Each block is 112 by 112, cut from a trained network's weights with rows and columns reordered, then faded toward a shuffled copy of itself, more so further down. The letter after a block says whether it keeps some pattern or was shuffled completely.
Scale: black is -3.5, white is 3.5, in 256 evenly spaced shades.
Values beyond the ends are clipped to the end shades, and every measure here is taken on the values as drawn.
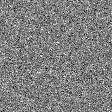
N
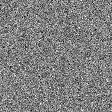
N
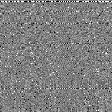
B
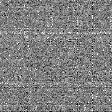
B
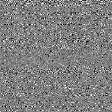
B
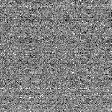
B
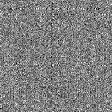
B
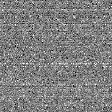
B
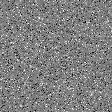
N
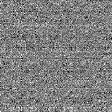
B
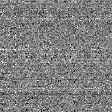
B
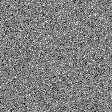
N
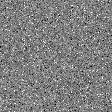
N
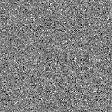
B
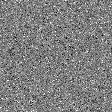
N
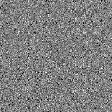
B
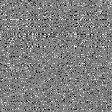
B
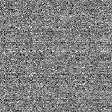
B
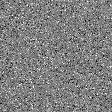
N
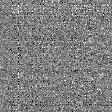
B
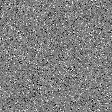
N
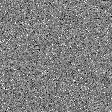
N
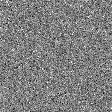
N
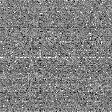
B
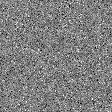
N
